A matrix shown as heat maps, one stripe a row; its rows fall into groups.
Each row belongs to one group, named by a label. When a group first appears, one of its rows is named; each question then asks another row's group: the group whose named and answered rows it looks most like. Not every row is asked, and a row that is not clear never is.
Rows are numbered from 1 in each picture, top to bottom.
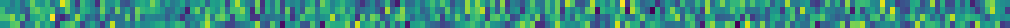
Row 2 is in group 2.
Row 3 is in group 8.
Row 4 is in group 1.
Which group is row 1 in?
2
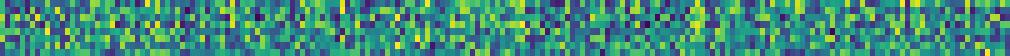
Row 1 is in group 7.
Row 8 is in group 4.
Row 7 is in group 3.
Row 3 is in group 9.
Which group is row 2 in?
7
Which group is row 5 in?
1
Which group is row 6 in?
7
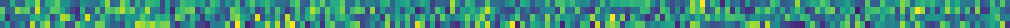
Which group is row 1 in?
3
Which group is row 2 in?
9
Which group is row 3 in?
2
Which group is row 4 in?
4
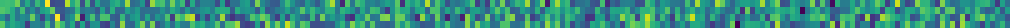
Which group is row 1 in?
1
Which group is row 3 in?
3
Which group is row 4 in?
4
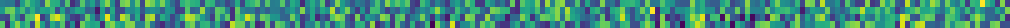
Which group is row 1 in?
3
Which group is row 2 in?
8
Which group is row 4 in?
9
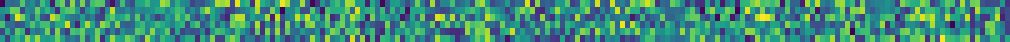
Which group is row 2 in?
1
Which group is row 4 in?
2
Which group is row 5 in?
4
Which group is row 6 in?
9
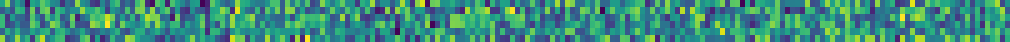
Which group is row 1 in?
2
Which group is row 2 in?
4
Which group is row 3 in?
7
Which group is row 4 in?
7
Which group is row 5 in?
2
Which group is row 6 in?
9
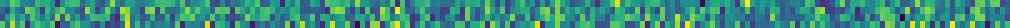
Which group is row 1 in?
1
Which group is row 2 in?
3
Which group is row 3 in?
3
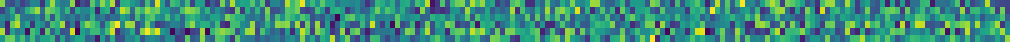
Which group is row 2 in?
3
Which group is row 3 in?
4
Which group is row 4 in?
9
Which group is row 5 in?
7
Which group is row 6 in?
8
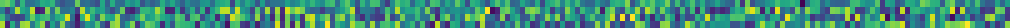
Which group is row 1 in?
8
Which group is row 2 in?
4
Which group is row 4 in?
9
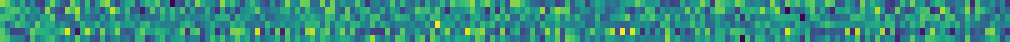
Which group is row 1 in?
7
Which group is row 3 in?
8
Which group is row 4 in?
9
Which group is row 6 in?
2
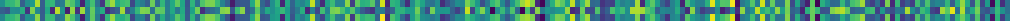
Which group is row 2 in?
4
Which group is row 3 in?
1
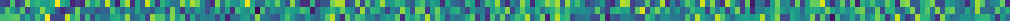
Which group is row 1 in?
3
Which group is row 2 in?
8
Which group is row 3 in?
1
